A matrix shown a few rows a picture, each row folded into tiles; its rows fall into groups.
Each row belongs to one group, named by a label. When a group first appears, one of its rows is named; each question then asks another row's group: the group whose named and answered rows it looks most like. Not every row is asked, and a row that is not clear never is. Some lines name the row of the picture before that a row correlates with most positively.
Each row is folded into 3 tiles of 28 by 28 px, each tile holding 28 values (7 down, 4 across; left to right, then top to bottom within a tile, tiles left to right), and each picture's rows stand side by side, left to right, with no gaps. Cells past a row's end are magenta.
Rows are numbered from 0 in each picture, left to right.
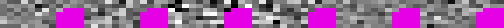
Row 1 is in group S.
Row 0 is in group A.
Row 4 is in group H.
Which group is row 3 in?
H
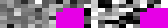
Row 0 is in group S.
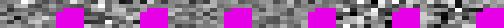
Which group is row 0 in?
A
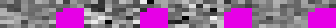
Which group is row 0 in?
H
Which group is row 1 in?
H
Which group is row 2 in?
A
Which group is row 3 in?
A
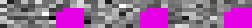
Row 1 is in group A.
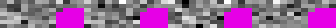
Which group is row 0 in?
H
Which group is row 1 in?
H
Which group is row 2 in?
S
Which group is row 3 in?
A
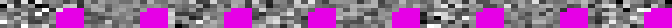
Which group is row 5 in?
A
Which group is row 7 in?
A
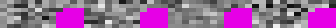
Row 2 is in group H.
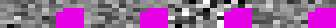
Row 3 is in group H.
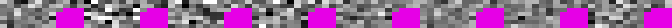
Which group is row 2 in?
H
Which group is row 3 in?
S
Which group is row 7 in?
A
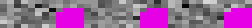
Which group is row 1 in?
S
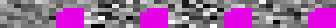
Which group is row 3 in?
H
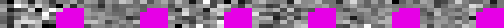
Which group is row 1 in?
H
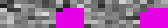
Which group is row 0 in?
H
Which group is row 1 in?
H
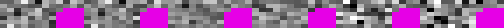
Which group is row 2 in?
H
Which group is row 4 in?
H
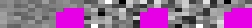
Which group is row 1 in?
S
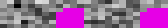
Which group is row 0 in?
H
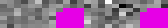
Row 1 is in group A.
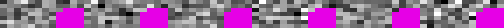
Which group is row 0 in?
S
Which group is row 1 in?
H
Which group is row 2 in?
S
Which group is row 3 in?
H
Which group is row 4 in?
H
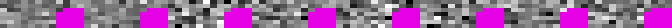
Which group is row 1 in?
S
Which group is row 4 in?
S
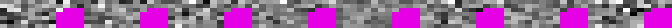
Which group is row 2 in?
S
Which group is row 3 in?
A
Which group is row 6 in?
H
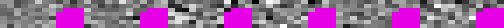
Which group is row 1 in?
H
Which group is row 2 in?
H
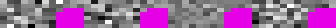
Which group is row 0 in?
S
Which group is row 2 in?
A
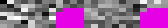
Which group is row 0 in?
H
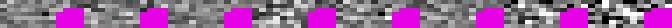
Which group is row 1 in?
H
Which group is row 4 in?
H
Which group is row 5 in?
H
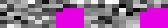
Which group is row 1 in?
A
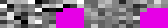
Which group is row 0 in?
A
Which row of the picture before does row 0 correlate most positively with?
0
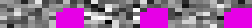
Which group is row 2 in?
S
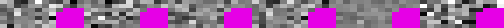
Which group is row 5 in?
A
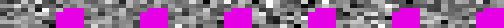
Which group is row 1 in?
S
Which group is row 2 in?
S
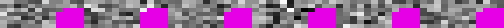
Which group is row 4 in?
A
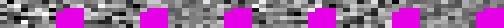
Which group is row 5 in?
S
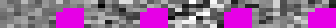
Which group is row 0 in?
S
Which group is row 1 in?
H
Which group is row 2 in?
S
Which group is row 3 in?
A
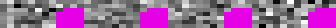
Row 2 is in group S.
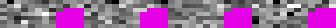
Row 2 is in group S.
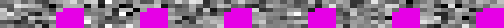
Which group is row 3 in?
H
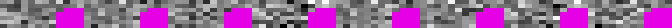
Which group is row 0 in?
H
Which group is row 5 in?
A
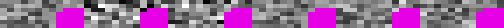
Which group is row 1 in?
H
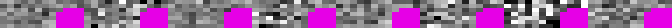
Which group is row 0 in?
A
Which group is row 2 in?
A
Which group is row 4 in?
A
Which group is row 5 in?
A
